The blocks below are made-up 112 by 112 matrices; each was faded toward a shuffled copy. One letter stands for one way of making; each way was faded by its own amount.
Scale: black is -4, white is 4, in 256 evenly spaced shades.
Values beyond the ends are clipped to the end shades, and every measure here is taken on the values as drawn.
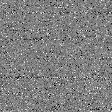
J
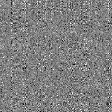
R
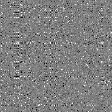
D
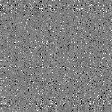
D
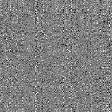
R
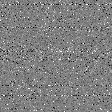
J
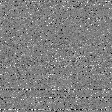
J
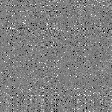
D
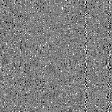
R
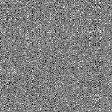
R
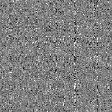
R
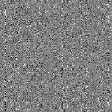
R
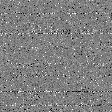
J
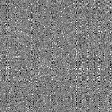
R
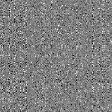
R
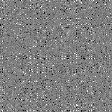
D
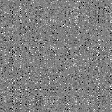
D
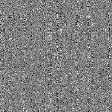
R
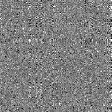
R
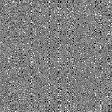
R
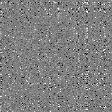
D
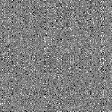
R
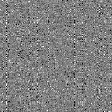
R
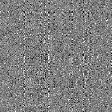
R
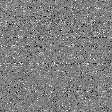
J
